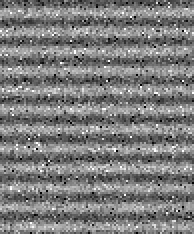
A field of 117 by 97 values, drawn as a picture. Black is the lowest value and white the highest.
Slope: none. Histogram: bell-shaped. Odd rows or columns: none. Stripes: horizontal, repeating 12 times. Average level on the scale: 50%.
